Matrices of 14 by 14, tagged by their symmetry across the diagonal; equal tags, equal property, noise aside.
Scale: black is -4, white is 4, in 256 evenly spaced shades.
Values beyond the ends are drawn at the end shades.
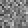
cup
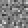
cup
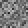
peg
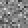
cup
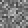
peg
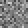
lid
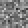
cup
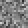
lid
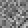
peg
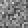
peg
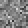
peg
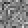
peg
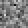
lid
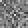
peg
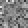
peg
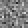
lid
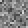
peg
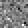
lid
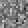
cup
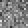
cup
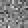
lid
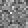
cup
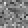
cup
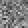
cup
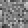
lid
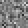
lid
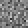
cup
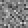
lid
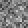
peg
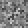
lid
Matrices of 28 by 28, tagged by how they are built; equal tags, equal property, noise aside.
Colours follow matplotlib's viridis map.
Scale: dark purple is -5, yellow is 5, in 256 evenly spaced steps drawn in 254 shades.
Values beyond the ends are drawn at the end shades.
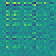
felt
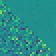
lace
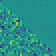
lace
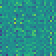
felt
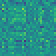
felt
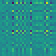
felt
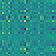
felt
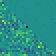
lace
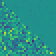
lace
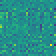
felt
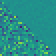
lace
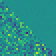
lace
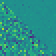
lace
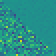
lace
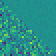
lace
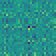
felt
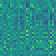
felt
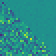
lace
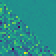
lace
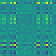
felt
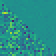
lace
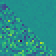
lace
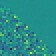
lace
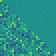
lace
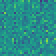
felt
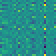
felt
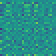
felt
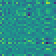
felt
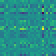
felt
